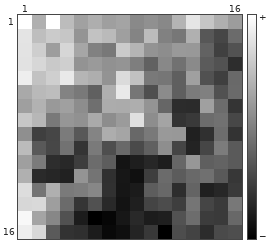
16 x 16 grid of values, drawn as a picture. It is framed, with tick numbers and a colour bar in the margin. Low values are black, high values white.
Slope: up to the top left. Ninth with the highest average: top left. Mirror symmetry: none. Stripes: none. Ninth with the lowest average: bottom middle.
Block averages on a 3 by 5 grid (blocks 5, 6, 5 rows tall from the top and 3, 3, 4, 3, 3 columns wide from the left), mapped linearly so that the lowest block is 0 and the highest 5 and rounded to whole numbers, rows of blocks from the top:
5 4 3 3 2 / 3 2 3 2 2 / 4 1 0 1 1
